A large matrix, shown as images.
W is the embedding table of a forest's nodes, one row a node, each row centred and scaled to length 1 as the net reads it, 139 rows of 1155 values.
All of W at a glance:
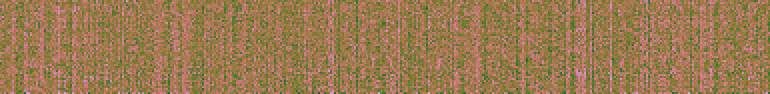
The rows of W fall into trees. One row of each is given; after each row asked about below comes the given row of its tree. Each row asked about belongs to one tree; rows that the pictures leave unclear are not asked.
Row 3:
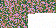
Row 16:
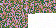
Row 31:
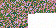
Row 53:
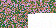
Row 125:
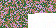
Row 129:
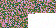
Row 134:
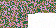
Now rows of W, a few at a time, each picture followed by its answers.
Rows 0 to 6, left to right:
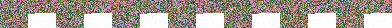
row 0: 3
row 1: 31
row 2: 31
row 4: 125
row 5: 3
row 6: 125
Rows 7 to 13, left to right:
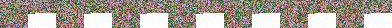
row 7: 53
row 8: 16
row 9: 125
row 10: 53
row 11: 31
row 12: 134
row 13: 125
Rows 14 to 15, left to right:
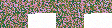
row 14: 53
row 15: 16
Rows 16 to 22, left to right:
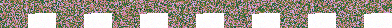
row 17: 53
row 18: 129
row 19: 31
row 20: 129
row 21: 16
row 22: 134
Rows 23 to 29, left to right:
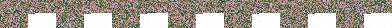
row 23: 3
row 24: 125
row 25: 31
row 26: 53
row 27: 3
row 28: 31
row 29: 3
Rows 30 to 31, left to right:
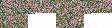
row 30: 53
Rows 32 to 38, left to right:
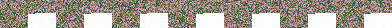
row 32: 31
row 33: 125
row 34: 125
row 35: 31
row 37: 3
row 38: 125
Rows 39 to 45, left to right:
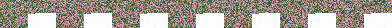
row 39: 31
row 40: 53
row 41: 31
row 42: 16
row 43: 125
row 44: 16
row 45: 3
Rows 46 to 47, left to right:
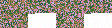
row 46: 3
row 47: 16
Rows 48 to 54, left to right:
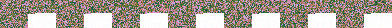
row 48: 53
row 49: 129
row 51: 129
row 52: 31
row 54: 3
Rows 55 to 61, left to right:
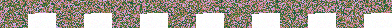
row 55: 125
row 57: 16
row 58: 53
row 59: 53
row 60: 31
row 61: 3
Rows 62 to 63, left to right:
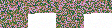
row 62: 3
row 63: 53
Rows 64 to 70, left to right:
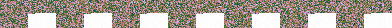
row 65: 134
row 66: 134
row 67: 129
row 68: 129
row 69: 3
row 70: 3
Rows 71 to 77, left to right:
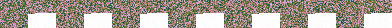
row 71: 125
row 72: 3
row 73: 3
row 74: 134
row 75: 3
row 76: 129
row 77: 16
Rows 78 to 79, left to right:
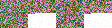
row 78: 53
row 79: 125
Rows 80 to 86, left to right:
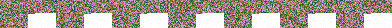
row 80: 53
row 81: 3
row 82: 31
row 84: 31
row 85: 31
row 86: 3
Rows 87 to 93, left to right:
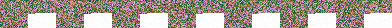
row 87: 31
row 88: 134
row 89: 134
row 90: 125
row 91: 125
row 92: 31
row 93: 125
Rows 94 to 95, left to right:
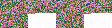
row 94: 129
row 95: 134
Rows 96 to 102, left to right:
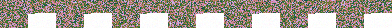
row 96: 125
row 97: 134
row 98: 125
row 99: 129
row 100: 129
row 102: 3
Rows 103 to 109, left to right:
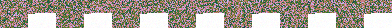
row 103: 3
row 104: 125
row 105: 3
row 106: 3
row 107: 134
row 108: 16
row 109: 16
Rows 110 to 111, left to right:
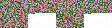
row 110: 16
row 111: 31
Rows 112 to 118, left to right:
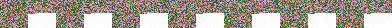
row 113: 125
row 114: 53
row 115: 3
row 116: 53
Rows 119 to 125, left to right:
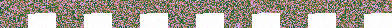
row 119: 134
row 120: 53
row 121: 31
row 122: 31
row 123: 125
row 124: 31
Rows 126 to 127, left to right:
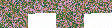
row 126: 125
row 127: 31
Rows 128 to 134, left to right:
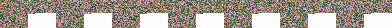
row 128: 31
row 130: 53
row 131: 31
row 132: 125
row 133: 125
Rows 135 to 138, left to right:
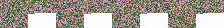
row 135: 125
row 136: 129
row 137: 3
